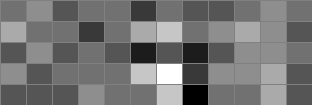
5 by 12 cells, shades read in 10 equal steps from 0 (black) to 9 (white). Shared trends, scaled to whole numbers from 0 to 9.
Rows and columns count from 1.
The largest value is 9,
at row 4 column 7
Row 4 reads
5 3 4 4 4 7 9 2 5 5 6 3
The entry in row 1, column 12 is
4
